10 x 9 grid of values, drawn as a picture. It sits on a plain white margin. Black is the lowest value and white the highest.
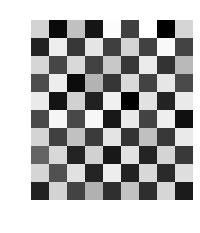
Average level on the scale: 50%. Grain: checkered. Ninth with the highest average: top right. Slope: none.
